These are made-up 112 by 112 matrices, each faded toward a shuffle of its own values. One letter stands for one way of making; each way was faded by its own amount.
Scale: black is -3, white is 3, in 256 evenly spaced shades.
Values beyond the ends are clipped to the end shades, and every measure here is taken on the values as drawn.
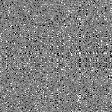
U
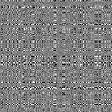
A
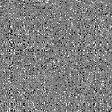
U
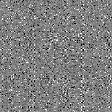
U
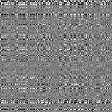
A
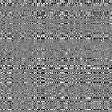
A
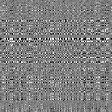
A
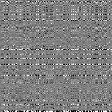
A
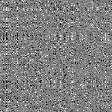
U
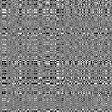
A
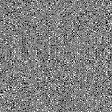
U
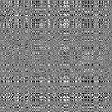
A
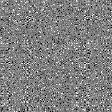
U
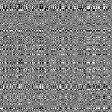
A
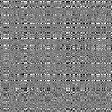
A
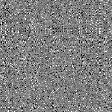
U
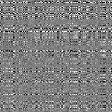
A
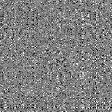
U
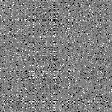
U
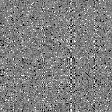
U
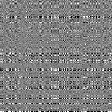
A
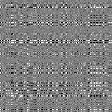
A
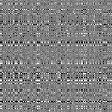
A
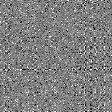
U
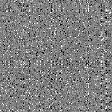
U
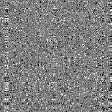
U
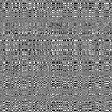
A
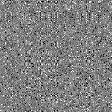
U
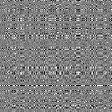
A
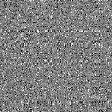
U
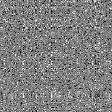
U
